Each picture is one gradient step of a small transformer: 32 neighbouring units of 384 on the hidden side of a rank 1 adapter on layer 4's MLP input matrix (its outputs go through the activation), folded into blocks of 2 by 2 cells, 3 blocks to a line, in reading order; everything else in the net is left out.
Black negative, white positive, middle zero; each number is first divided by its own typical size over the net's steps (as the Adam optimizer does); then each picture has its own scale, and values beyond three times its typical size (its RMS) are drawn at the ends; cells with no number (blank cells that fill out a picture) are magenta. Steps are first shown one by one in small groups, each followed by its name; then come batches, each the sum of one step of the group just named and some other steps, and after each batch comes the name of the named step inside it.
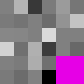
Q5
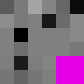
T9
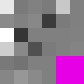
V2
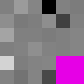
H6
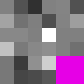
Q5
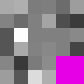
V2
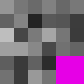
T9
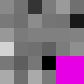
V2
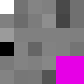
V2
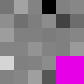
H6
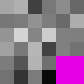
Q5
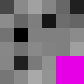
T9
